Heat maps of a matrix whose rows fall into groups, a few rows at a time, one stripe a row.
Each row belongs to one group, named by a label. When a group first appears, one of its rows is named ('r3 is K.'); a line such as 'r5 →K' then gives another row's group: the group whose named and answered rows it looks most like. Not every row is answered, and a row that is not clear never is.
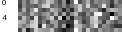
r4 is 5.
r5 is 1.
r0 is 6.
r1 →6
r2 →5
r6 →1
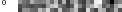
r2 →6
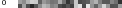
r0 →1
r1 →6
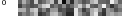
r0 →5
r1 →6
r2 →1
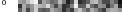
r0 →1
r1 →6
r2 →5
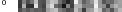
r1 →5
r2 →5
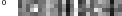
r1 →6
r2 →1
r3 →6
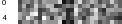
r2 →5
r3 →1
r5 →5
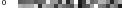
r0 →6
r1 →1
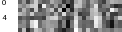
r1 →1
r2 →5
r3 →1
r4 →5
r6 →1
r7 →6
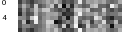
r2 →6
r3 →5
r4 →1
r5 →6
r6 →6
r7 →5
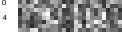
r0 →5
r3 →6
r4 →6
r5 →5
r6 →6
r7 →1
